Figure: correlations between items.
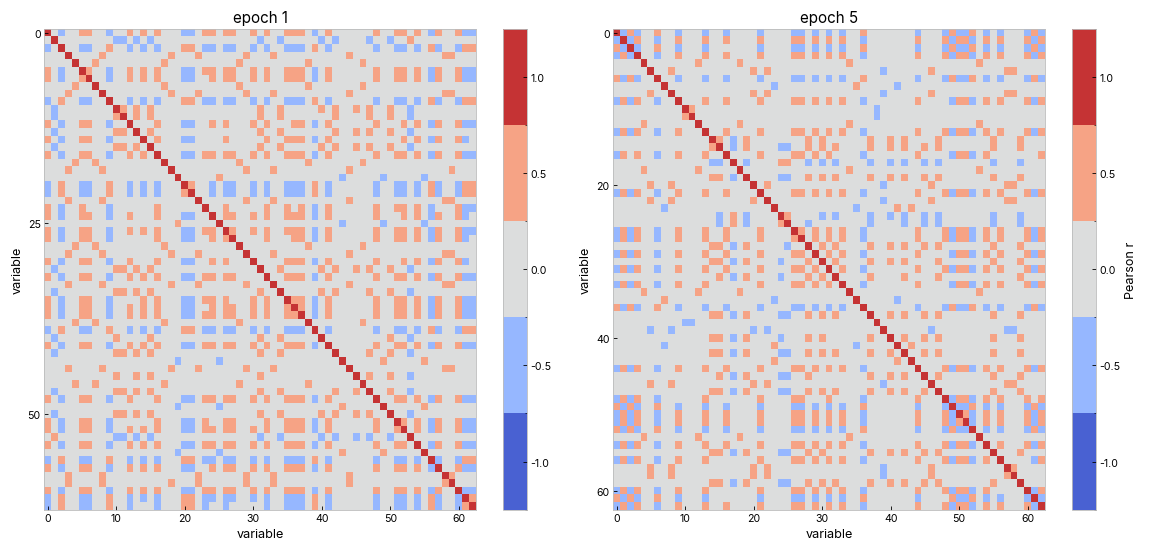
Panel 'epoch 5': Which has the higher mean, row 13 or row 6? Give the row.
13
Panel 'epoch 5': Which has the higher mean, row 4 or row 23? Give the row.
4
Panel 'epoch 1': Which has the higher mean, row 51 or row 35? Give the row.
35
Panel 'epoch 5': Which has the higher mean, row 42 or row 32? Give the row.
42
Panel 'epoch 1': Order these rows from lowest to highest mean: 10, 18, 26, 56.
56, 18, 10, 26
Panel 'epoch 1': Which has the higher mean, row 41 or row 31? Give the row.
41
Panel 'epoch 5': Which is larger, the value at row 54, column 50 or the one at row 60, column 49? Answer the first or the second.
the first
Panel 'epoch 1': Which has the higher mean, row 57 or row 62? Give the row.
57
